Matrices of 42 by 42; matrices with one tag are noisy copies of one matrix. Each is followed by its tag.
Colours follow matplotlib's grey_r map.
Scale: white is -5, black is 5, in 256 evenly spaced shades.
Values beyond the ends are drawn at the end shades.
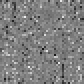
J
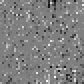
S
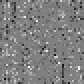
J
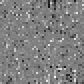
S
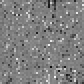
S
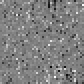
S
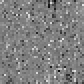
S
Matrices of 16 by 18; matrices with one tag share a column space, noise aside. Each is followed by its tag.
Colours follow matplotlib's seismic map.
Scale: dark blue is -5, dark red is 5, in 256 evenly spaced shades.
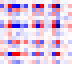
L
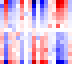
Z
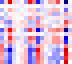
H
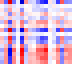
H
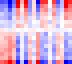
Z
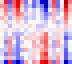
Z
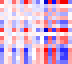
H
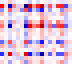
L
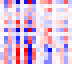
H
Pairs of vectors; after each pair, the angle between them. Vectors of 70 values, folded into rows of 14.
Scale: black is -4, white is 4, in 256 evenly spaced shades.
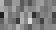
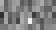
nearly parallel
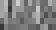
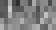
nearly opposite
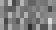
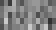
nearly opposite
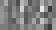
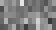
orthogonal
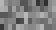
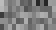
nearly parallel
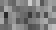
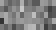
partly opposed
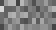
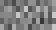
partly opposed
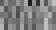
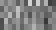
nearly opposite
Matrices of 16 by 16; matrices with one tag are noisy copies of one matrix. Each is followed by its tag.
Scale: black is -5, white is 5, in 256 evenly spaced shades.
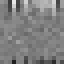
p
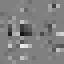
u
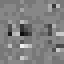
u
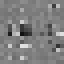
u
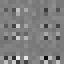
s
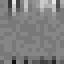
p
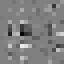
u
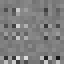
s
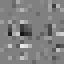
u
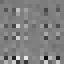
s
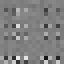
s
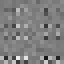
s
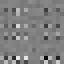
s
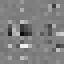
u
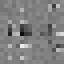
u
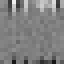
p
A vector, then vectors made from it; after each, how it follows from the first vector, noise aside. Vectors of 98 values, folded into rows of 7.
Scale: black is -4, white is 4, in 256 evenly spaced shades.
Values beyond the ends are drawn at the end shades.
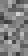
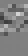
partly zeroed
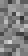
reversed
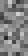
copied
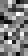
scaled up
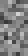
copied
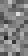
copied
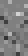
partly zeroed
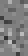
partly zeroed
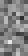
reversed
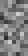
copied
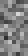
copied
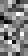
scaled up
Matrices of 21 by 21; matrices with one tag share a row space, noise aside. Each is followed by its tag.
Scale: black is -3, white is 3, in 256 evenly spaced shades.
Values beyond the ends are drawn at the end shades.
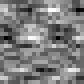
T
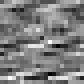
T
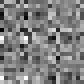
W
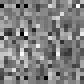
W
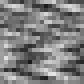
T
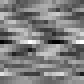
T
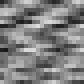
T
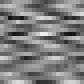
T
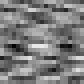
T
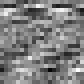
T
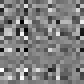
W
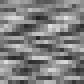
T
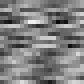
T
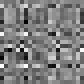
W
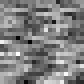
T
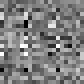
W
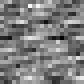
T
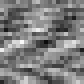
T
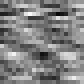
T
